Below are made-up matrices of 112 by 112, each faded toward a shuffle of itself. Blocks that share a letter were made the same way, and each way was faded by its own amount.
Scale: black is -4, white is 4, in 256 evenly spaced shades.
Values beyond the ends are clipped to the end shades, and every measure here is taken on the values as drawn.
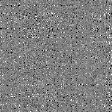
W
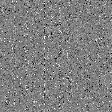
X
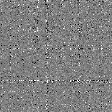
W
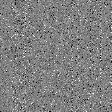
X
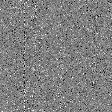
X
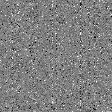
X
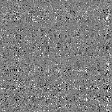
W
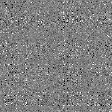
W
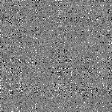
W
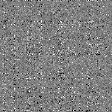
W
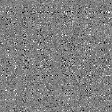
W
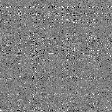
W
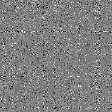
W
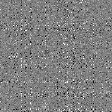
W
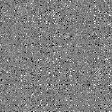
W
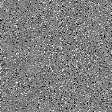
X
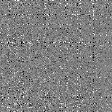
W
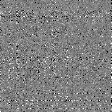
W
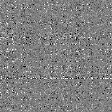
W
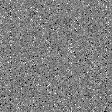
X
